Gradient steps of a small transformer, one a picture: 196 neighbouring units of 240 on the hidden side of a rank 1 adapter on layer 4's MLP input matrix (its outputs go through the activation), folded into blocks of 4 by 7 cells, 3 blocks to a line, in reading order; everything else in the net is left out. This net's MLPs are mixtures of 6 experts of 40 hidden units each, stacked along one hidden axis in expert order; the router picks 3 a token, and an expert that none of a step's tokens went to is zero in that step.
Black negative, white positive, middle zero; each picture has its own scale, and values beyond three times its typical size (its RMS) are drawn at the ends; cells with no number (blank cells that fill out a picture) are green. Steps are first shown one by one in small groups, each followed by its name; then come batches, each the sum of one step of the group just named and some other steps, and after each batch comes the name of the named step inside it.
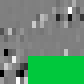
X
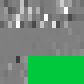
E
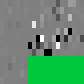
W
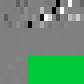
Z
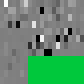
W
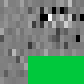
E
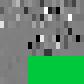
W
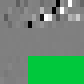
Z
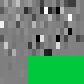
W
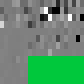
Z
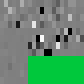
W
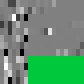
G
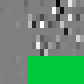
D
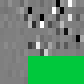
D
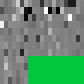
G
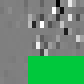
D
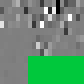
D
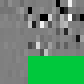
D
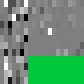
G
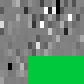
D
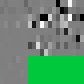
D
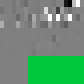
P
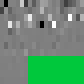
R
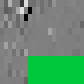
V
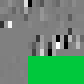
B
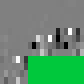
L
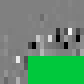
L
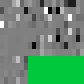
L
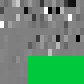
R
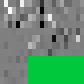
R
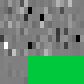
V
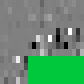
L
